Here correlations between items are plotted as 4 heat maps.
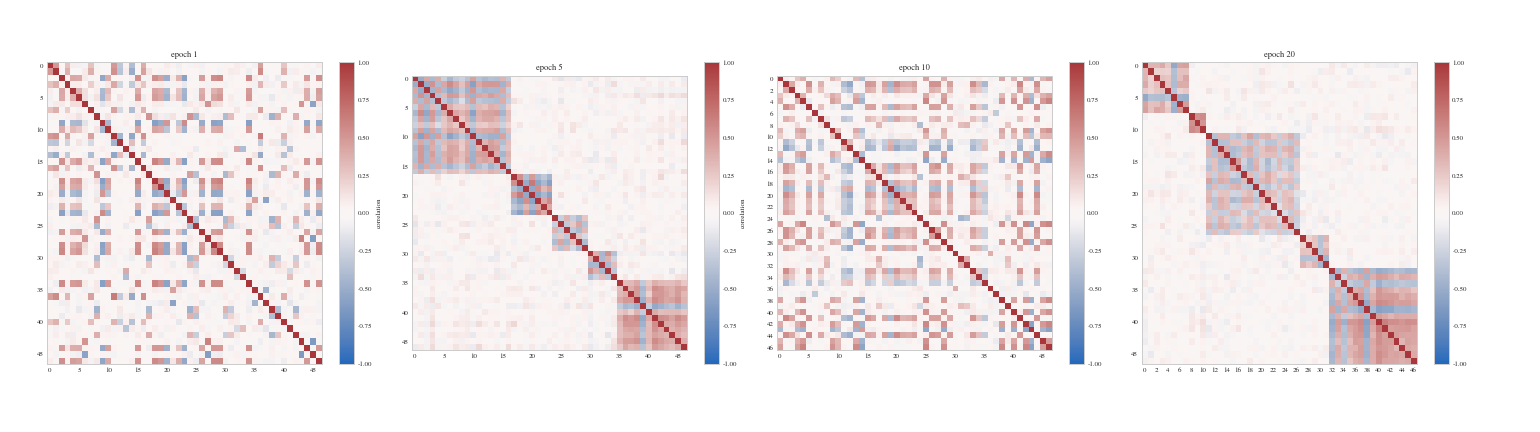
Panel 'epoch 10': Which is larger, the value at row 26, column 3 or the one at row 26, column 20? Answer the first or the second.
the second
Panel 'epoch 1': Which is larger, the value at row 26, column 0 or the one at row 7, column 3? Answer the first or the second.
the second
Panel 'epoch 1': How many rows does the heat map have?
47
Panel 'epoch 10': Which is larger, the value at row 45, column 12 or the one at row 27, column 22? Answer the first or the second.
the second
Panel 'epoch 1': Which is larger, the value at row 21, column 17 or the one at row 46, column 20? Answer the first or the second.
the first
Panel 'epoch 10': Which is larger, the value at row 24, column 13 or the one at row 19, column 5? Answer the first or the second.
the first
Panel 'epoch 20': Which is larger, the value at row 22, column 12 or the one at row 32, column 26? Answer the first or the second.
the second
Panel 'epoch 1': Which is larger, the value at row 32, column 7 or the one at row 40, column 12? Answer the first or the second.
the first
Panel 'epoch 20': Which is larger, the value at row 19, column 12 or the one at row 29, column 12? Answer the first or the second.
the first
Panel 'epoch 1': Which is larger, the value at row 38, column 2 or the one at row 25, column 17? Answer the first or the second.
the first
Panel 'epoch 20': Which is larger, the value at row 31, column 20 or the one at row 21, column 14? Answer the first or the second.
the second
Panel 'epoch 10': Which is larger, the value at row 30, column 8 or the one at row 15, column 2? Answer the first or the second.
the second
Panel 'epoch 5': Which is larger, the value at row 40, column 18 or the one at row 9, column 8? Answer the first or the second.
the second
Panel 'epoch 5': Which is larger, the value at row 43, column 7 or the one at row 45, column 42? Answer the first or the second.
the second
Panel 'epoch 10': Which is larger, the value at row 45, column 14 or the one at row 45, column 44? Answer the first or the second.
the second
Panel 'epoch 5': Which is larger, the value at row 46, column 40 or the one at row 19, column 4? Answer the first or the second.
the first
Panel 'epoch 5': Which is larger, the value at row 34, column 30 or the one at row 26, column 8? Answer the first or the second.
the second
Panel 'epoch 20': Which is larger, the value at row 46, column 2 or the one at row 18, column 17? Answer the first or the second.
the second
